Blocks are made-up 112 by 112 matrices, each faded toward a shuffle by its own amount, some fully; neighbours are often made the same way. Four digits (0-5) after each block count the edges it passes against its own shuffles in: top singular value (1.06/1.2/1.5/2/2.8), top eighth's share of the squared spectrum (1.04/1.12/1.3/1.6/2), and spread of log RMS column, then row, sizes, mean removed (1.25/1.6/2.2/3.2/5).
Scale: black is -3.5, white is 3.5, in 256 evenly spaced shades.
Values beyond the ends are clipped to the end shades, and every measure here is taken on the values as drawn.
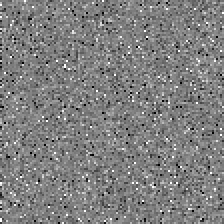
2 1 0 0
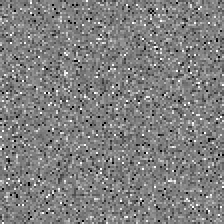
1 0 0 0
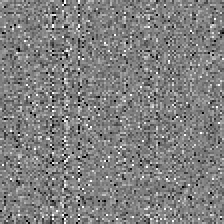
4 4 3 2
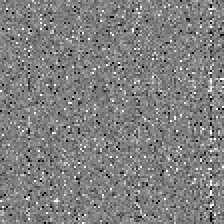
4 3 2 0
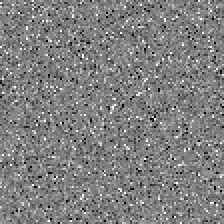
0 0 0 0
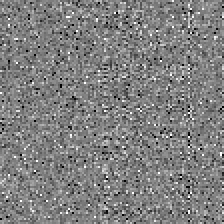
4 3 2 1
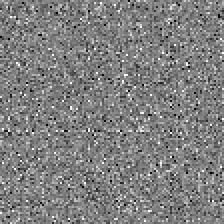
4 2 1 1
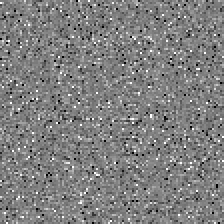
2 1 0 0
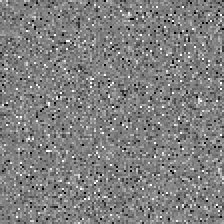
2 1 0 0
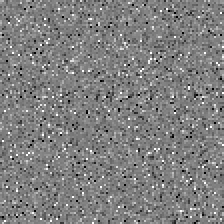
2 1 0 0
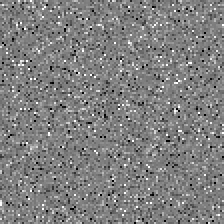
0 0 0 0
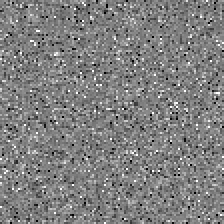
3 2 0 1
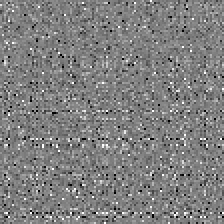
5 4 2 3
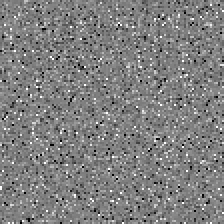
2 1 0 1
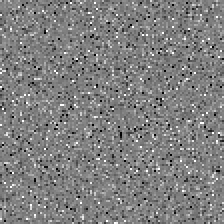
0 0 0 0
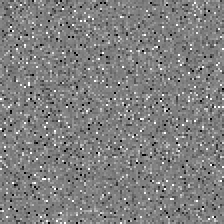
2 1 0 0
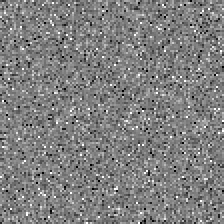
0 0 0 0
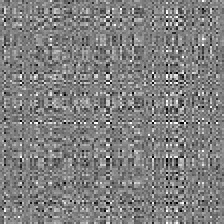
5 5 4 4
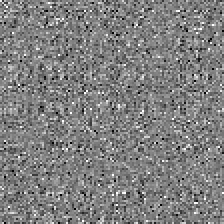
4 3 2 2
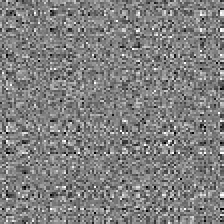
5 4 3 3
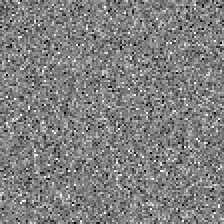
2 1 0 0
